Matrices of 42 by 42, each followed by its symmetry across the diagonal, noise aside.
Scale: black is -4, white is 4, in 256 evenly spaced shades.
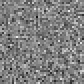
antisymmetric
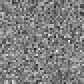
antisymmetric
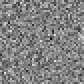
neither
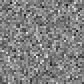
neither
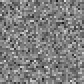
neither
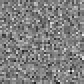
antisymmetric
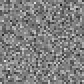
antisymmetric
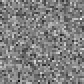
antisymmetric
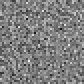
antisymmetric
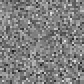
antisymmetric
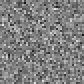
antisymmetric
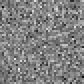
neither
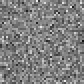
neither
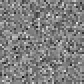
antisymmetric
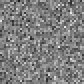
neither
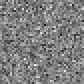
neither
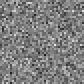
antisymmetric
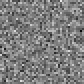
neither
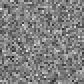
neither
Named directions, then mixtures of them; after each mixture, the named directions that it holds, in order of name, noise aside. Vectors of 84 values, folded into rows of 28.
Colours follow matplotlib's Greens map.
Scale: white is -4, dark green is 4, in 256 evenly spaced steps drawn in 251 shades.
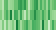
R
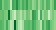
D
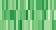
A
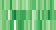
D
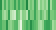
A, D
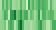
A, D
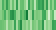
A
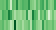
A, D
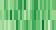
R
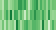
R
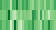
D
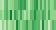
R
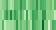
A, R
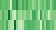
D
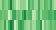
D, R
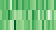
A, D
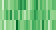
R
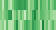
D, R
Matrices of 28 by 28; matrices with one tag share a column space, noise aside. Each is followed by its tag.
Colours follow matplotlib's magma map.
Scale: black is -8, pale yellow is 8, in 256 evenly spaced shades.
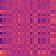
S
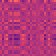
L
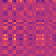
L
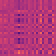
S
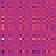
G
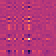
G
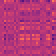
L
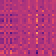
S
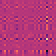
G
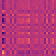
S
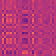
S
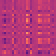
S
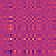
G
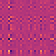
G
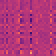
S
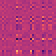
G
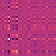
G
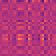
L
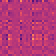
L
